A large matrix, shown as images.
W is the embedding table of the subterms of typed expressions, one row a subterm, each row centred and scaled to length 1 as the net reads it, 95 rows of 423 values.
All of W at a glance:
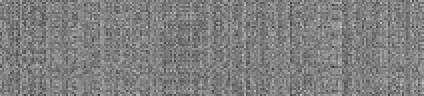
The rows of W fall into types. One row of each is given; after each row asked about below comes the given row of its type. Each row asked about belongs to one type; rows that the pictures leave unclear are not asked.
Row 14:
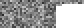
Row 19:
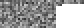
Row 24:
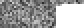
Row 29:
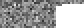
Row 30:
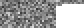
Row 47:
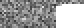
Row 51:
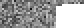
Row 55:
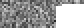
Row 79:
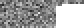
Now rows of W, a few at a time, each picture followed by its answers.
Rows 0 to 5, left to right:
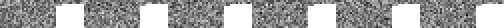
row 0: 24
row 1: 30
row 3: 29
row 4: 47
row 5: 14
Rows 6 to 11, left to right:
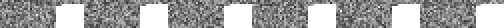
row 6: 55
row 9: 30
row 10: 51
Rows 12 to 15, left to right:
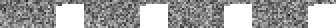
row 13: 29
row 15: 30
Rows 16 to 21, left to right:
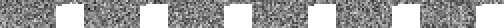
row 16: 29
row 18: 30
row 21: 55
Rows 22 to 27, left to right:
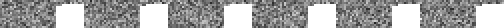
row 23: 29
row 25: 51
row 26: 24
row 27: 24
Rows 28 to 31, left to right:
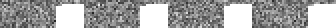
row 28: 55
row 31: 24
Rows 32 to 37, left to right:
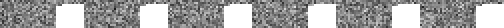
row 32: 51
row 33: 47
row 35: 14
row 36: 55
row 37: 14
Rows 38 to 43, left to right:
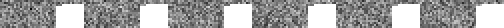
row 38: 55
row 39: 14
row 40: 55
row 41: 51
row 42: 47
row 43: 24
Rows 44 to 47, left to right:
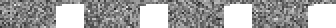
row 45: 51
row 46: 47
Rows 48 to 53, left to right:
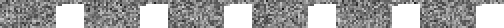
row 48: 79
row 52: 29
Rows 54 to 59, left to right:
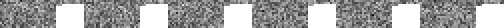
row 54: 14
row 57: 30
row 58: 30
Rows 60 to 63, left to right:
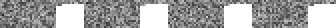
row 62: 47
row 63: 79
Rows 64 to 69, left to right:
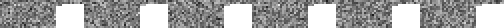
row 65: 14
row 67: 14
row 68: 30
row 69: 24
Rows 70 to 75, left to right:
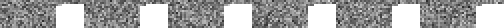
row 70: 47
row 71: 29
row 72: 24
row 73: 51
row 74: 14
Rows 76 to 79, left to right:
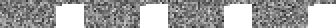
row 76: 29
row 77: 55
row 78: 55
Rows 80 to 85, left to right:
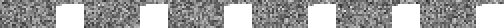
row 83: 79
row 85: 79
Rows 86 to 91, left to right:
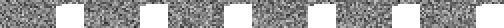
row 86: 47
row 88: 14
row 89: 29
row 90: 19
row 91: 47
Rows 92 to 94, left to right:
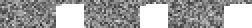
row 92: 24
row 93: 47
